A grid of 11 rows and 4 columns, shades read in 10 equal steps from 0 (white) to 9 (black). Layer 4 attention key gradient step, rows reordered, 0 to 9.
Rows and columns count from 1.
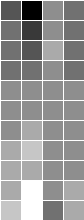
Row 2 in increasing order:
4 5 5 7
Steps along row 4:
same down up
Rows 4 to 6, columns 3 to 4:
4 5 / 4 4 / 4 4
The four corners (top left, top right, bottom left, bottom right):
6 5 2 3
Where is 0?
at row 10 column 2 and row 11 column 2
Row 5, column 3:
4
